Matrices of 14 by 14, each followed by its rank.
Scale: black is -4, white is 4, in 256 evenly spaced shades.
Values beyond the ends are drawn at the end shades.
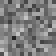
full rank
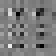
two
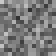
full rank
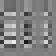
one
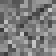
full rank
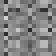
two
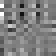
two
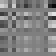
one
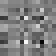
two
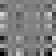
one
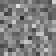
full rank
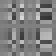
one
